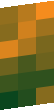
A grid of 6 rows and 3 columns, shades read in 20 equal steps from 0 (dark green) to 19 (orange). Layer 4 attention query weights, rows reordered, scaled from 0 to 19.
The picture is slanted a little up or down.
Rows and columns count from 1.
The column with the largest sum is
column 3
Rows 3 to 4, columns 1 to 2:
17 13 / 8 5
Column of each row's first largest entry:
3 2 1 1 1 3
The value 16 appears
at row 2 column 2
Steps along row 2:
up down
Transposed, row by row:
11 10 17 8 4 0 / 14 16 13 5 3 2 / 19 12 9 8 3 10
